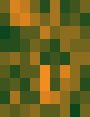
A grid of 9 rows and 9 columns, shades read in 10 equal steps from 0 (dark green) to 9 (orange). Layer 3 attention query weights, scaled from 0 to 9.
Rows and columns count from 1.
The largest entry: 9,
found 2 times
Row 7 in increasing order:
1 1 2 2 3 5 5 6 9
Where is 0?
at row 3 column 1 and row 9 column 8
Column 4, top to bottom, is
4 6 3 4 6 3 5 2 5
